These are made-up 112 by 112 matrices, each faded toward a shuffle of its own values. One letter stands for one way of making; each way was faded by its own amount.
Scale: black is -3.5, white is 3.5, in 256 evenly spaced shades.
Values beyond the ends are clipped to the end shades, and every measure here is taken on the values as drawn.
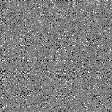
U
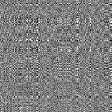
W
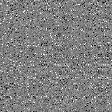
U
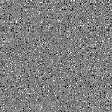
U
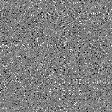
U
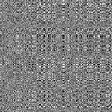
W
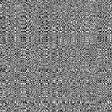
W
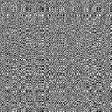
W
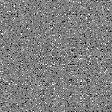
U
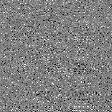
U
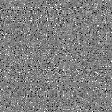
U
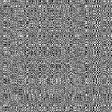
W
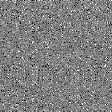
U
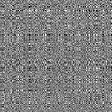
W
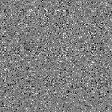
U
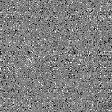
U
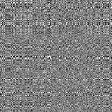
W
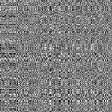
W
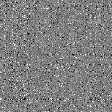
U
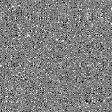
U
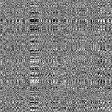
W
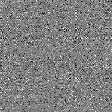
U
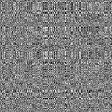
W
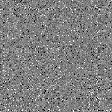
U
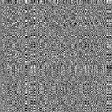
W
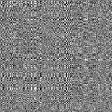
W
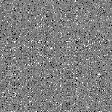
U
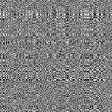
W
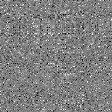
U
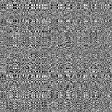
W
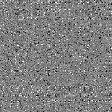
U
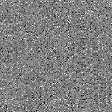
U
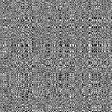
W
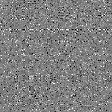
U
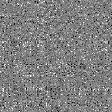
U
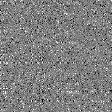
U
